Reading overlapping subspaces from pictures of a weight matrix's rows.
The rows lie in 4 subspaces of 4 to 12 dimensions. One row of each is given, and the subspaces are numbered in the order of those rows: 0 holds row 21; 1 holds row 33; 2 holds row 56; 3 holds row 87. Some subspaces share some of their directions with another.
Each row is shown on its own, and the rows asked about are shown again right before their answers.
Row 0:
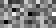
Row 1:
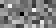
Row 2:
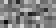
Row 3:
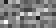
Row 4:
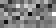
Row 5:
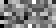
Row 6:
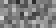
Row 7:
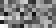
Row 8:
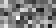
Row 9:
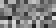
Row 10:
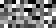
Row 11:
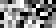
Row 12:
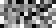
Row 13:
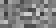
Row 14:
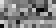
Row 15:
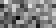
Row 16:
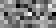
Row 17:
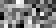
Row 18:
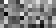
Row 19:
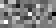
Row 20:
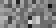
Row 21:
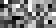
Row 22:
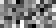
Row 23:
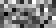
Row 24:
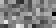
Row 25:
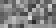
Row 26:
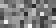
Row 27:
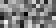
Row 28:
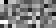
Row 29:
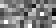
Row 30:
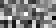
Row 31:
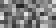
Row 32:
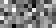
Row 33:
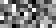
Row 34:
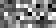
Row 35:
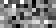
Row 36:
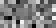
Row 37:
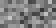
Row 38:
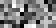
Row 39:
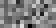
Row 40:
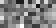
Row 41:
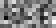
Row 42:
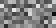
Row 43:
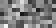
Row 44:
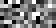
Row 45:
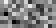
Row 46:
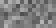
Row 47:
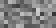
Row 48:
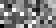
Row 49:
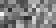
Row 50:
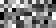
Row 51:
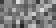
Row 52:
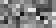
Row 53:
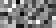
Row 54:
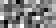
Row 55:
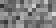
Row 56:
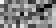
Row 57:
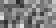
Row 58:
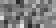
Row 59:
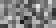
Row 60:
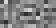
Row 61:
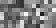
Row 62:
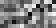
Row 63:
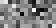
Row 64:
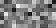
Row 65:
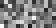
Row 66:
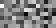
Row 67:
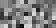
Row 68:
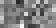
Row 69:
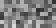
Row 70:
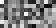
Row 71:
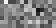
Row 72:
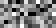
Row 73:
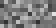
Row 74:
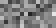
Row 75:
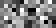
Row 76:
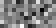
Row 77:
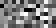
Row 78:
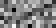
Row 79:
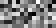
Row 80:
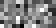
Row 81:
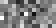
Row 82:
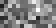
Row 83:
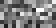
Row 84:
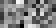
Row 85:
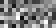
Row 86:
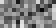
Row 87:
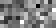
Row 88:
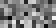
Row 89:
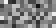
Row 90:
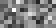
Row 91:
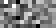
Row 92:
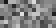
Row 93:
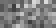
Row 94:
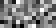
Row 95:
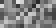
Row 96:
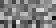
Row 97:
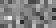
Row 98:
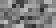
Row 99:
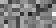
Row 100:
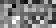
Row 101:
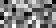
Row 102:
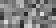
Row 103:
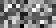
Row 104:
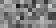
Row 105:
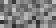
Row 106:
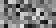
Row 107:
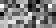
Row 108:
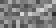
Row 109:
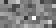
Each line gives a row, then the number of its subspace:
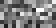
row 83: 2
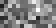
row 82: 0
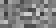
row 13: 2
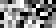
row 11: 3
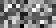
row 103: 0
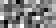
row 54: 2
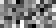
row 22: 3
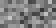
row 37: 3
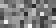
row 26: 1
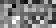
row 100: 0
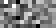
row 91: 0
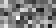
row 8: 0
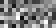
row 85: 0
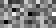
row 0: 2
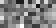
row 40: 1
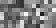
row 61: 3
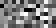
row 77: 2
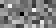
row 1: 0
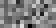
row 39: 1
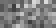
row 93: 0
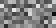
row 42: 2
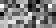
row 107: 0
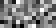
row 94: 3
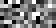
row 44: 0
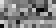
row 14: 0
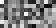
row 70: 2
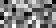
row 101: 1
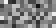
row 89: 1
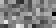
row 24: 1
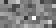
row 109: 0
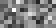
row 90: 2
